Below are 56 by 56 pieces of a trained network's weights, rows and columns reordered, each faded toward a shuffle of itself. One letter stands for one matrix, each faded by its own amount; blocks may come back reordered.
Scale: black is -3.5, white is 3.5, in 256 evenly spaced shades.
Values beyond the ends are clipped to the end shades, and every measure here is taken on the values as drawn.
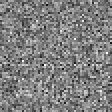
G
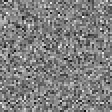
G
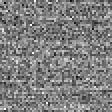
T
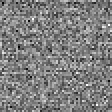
T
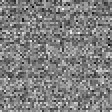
T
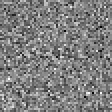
G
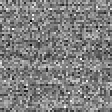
T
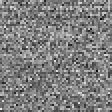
T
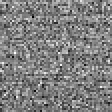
T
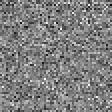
G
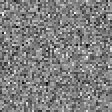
G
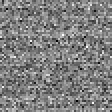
T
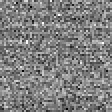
T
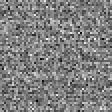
T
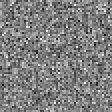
G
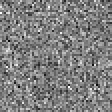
G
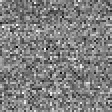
T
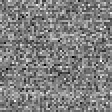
T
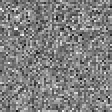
G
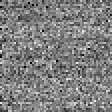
T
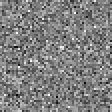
G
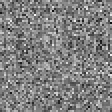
G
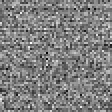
T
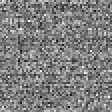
T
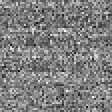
T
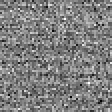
T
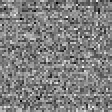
T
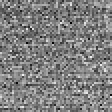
T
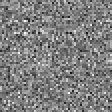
G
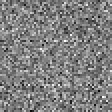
G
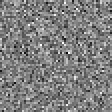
G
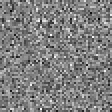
G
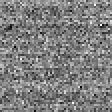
T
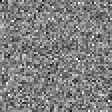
G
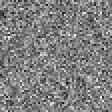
G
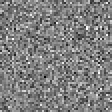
G
